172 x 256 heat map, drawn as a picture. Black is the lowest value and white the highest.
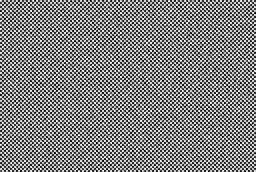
Average level on the scale: 50%. Grain: checkered. Seam: none. Slope: none. Histogram: two levels.
